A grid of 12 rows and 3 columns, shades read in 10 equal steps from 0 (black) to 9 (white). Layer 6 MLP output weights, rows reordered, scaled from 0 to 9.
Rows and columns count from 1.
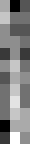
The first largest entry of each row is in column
1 1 1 1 2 2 2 2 2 2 2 2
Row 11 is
0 6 6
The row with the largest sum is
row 10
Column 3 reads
3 4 3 4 2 4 5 4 4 6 6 5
